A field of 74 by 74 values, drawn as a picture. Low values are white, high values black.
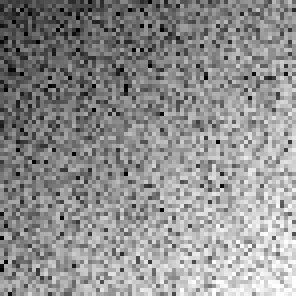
No row or column stands out. The halves do not mirror each other. The top left is the ninth with the highest average. The ninth with the lowest average is the bottom right. The field climbs toward the top left.
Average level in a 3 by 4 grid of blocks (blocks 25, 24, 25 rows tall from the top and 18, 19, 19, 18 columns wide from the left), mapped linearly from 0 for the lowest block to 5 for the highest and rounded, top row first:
5433
4321
3210
